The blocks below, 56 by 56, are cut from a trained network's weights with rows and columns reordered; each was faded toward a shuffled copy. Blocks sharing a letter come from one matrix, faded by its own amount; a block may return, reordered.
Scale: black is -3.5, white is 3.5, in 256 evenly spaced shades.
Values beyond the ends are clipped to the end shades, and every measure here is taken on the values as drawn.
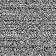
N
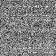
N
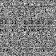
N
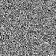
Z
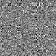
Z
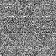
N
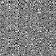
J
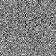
Z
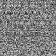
N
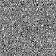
Z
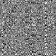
J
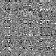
J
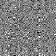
J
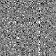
J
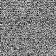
N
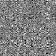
Z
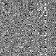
J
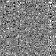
J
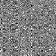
J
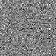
Z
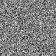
Z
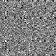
Z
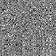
J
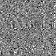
J
